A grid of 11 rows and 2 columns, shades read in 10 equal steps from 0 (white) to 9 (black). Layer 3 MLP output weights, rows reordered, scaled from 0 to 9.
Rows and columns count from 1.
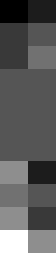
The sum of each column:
60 68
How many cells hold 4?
3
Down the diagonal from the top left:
9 6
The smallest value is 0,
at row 11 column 1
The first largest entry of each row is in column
1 1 1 1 1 1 1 2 2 2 2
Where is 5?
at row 3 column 2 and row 9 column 1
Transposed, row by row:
9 7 7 6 6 6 6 4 5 4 0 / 8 6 5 6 6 6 6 8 6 7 4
